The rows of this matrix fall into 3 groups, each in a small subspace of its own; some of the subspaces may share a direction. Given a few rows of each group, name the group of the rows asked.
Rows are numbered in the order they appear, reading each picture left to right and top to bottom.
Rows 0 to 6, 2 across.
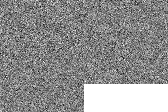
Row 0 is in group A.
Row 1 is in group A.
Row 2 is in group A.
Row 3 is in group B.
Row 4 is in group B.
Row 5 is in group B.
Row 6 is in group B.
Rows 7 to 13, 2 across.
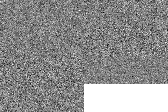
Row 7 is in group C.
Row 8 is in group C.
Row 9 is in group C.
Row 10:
A
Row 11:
C
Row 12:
A
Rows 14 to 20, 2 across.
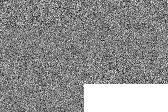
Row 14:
C
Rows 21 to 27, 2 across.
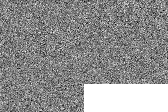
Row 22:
C
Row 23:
A
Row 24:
A
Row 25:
C
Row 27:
B
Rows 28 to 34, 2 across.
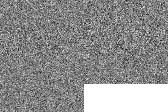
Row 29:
C
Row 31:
C
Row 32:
A
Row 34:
A
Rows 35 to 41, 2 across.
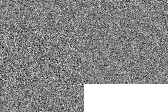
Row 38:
A
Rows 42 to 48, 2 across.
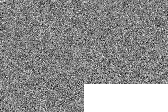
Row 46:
B
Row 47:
B
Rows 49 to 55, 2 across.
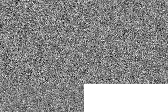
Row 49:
B
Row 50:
C
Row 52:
C
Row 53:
B
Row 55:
A
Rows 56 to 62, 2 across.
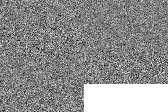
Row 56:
A
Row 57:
A
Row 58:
C
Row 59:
A
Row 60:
A
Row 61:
A
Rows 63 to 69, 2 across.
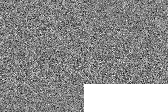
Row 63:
C
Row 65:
A
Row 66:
B
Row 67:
C
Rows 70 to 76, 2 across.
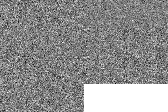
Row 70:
B
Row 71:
A
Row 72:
C
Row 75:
C
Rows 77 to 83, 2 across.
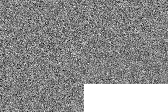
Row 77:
B
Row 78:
B
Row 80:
A
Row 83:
C
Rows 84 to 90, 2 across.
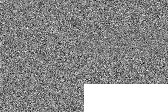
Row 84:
C
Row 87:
A
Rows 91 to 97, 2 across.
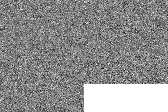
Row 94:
A
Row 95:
B
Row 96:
C
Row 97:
A
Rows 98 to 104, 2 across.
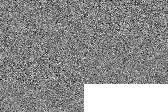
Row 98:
A
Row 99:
A
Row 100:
B
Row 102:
C
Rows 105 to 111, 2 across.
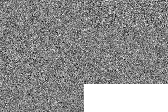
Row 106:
B
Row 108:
C
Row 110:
B
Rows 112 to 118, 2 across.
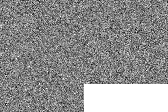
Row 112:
B
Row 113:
A
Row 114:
B
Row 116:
B
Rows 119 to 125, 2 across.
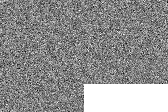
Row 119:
C
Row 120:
A
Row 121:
A
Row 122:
B
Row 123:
C
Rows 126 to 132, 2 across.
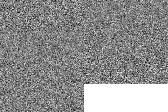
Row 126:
C
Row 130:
C
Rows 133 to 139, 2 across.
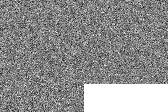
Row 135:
C
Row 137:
C
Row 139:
C
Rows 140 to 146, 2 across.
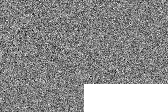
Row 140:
B
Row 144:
A
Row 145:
B
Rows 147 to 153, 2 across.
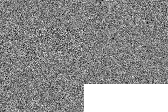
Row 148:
B
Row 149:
A
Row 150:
B
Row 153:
C
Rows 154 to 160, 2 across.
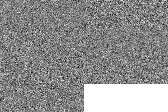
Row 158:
B
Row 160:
A
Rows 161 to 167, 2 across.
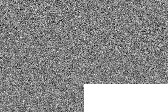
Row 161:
A
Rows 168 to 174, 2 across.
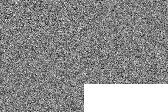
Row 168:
B
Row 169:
B
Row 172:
B
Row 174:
C
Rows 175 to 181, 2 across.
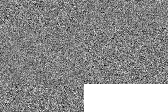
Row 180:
A
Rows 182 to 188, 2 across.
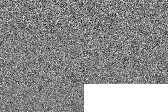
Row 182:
A
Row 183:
B
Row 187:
C
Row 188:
C
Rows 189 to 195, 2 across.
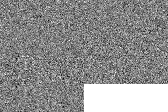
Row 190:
C
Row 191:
C
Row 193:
B
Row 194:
B
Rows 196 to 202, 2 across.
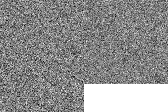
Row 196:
B
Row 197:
B
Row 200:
B
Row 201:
C
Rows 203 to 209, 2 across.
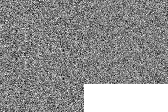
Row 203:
B
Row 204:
C
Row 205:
B
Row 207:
B
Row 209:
A
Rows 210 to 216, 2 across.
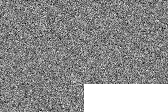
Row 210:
A
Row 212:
A
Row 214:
C
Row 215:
C
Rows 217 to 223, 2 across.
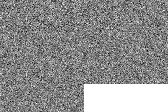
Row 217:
C
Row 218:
C
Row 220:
B
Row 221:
C
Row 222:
C
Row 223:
B
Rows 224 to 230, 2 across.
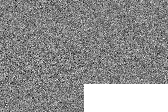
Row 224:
A
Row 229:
A
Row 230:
B
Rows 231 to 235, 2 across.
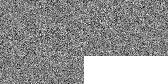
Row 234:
A
